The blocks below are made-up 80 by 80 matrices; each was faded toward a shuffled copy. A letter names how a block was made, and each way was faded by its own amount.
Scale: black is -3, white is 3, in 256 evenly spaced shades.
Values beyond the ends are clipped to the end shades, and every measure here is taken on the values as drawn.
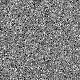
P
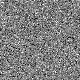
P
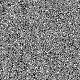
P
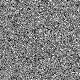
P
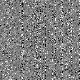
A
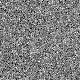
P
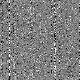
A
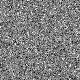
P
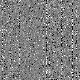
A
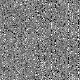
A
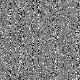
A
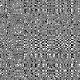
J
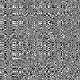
J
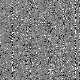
A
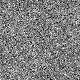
P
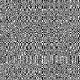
J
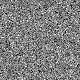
P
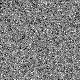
P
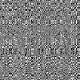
J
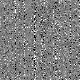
A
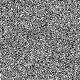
P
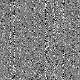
A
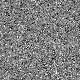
P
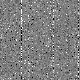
A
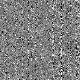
A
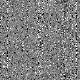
A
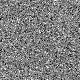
P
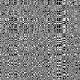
J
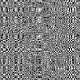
J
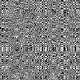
J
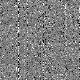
A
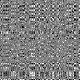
J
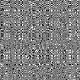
J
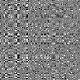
J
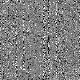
A
